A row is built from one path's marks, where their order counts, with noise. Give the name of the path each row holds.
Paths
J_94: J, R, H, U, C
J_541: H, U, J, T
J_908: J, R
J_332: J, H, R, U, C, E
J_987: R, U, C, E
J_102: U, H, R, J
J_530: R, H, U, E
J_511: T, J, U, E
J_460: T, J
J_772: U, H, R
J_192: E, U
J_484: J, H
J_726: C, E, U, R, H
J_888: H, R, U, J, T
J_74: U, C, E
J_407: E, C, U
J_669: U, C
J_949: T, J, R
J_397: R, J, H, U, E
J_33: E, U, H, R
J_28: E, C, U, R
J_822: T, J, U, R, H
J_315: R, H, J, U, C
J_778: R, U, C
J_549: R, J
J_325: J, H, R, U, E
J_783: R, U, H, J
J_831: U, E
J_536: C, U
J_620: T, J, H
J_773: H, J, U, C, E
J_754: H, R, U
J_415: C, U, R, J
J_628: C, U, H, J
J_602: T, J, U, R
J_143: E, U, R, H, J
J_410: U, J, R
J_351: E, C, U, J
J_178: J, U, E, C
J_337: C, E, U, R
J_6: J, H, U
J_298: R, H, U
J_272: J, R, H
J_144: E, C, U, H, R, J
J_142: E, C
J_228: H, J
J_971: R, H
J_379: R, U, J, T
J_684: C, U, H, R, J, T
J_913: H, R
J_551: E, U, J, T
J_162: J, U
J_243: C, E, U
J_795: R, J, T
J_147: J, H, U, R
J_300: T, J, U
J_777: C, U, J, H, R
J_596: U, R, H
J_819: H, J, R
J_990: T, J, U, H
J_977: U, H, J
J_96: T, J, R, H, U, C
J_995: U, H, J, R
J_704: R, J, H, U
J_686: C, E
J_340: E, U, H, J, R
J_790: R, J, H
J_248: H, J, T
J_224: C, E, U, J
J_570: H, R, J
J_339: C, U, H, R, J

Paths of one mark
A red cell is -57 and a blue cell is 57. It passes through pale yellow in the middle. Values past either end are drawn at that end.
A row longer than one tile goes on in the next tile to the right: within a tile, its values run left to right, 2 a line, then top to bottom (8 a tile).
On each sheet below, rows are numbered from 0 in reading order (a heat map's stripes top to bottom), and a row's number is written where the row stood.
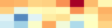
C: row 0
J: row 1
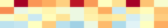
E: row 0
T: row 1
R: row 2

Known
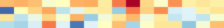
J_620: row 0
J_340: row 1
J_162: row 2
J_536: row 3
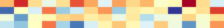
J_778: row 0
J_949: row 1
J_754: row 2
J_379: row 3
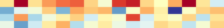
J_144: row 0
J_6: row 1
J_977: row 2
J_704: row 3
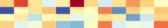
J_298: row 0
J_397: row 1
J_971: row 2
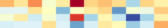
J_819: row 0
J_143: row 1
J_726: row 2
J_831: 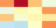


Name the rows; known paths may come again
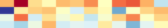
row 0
J_783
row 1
J_819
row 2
J_410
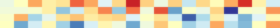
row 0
J_33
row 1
J_949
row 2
J_325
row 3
J_726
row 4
J_315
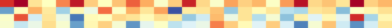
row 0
J_977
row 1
J_178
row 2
J_908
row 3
J_790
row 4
J_754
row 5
J_224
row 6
J_143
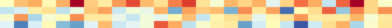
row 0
J_340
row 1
J_460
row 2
J_773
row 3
J_6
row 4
J_147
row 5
J_602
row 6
J_162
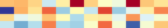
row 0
J_822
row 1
J_987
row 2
J_551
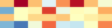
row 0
J_511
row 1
J_831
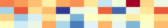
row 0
J_484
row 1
J_96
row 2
J_795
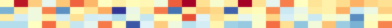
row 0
J_530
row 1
J_541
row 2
J_684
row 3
J_102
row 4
J_397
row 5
J_536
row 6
J_686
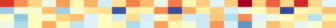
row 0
J_669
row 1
J_772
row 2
J_888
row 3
J_596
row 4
J_351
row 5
J_298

